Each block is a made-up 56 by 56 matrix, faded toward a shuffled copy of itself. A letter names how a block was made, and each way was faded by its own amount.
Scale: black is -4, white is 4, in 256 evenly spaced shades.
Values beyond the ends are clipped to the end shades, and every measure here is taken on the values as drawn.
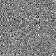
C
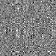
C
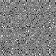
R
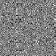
C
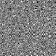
C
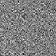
C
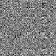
C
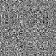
C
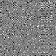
R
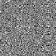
C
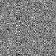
C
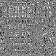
R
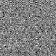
C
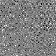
R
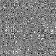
R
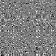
R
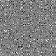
R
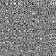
C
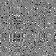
R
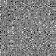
R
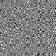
R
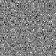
R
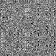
C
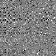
R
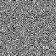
C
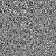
R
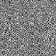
C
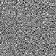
C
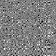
R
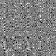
R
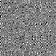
R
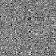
C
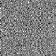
C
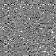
R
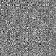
C
